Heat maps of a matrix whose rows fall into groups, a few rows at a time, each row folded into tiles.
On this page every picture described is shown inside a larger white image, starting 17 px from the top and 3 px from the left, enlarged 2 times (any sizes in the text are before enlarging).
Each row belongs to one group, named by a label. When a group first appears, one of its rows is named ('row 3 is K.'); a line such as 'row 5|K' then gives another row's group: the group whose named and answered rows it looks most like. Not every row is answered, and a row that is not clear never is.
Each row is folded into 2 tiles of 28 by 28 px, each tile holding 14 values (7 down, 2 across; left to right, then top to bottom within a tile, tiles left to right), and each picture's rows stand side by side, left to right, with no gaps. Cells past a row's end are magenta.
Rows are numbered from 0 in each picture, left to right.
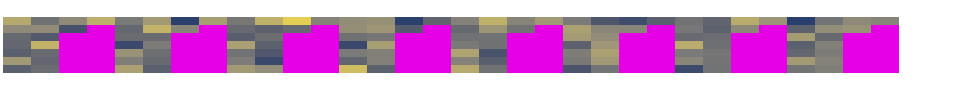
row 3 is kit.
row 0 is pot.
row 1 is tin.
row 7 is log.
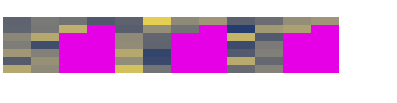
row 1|tin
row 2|log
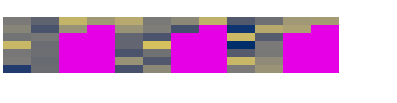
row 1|pot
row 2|log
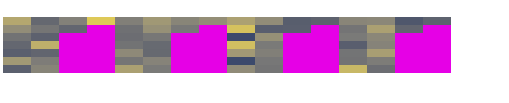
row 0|pot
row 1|tin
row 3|kit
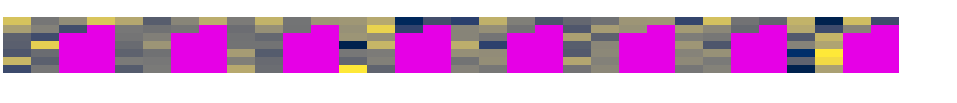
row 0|pot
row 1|pot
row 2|tin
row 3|kit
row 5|log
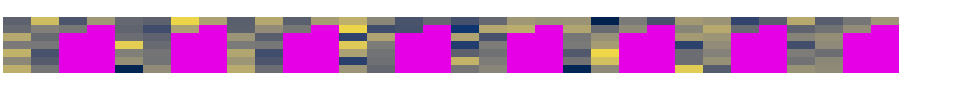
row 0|tin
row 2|tin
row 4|log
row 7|pot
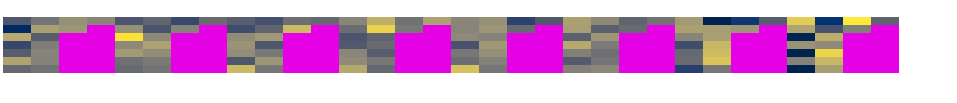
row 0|log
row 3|tin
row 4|kit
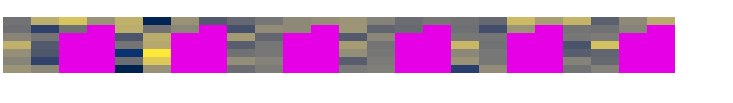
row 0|tin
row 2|log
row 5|pot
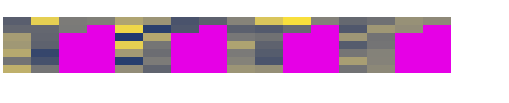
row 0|tin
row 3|log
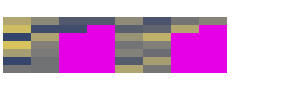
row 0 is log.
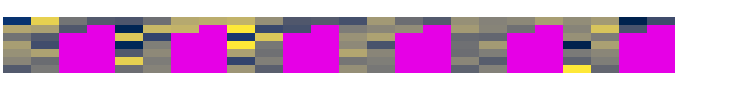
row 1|log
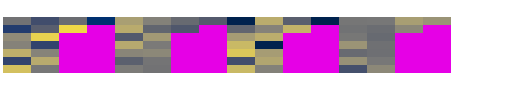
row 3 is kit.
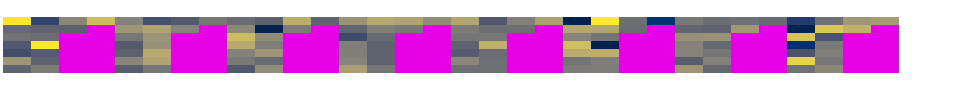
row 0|pot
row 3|tin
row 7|log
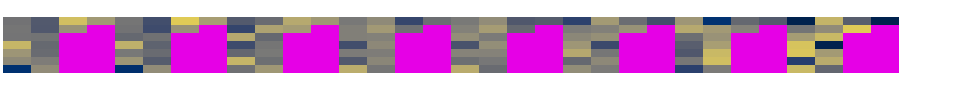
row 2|log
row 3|kit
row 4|kit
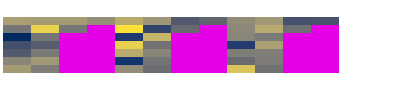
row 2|kit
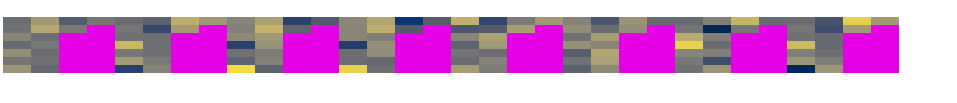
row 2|kit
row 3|kit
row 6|tin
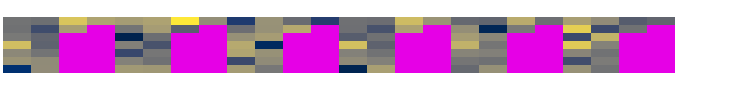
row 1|tin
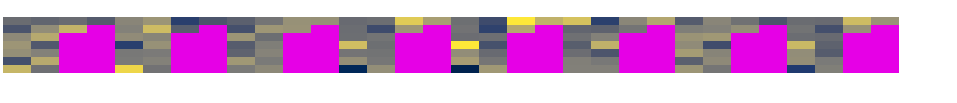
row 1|kit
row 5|pot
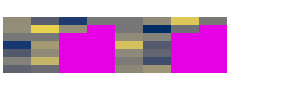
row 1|tin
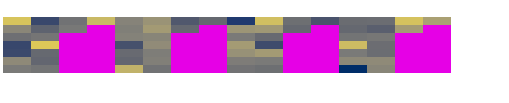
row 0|pot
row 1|kit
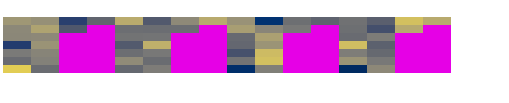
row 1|pot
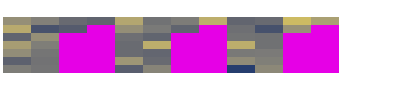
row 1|pot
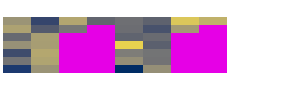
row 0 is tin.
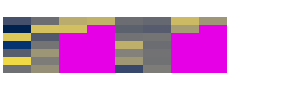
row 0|log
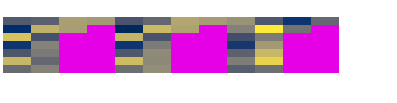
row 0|log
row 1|log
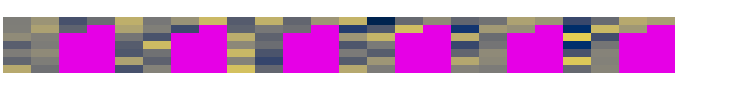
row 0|kit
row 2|tin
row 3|pot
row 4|log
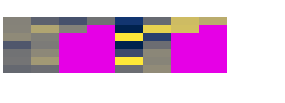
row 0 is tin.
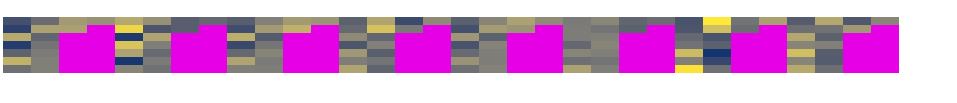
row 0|log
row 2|log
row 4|log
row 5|kit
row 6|tin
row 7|tin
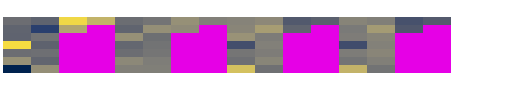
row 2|kit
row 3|kit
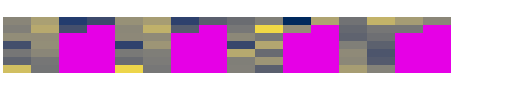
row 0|kit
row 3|tin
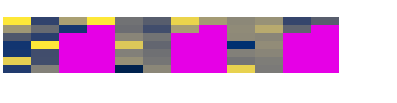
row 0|pot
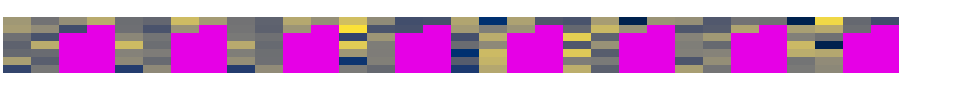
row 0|pot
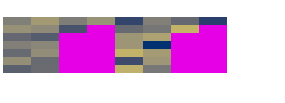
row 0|pot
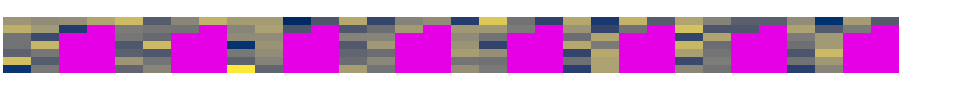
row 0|pot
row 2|kit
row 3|pot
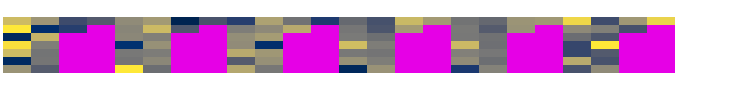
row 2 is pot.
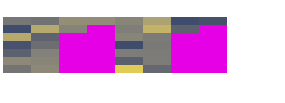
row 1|kit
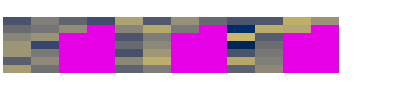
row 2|log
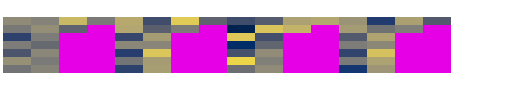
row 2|log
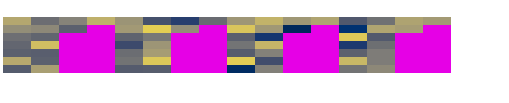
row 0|pot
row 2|pot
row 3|log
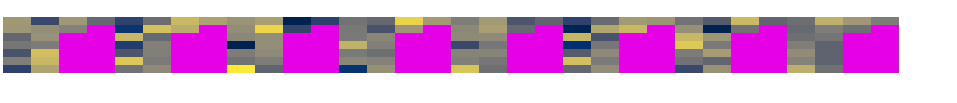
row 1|log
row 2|kit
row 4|kit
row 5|log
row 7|tin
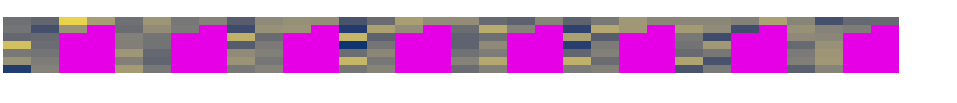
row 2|log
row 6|pot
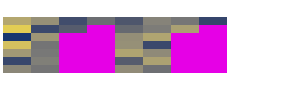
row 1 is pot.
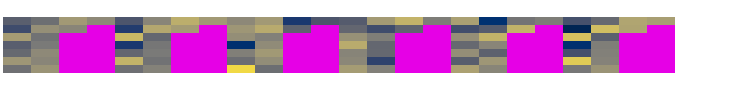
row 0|log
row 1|log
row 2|kit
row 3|tin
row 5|log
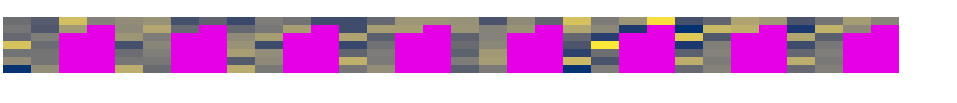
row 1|kit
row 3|log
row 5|pot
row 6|log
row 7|log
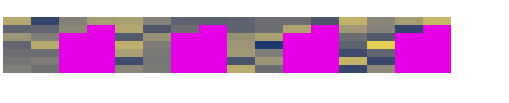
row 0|pot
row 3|pot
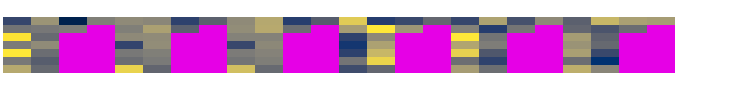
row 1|kit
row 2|kit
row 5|tin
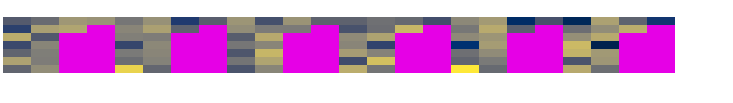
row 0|log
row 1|kit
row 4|kit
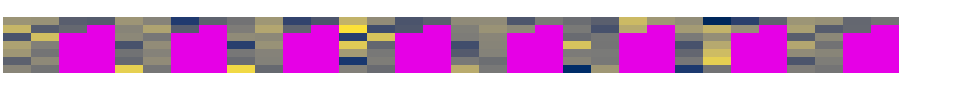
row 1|kit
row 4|kit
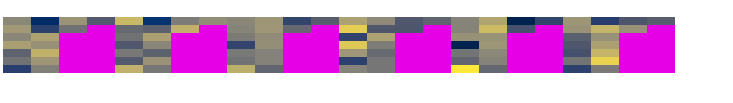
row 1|pot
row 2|kit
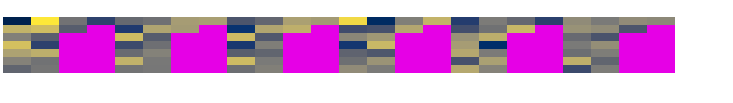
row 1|log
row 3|pot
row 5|pot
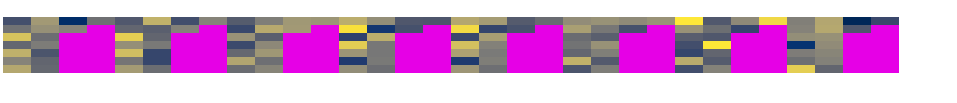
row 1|tin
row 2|log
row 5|pot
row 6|pot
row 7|kit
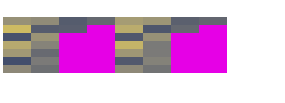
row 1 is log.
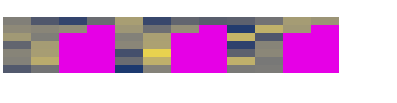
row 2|log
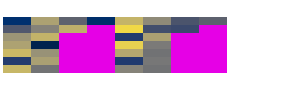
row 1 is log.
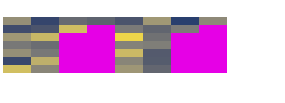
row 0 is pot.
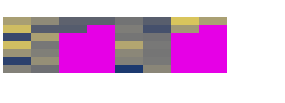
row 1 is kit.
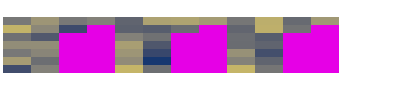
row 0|pot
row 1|tin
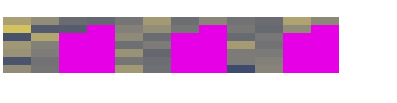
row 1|tin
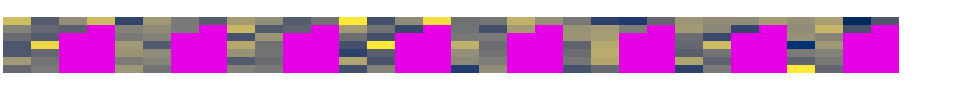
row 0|pot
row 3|pot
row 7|kit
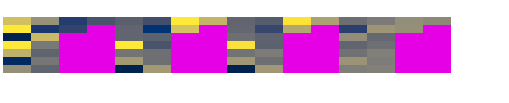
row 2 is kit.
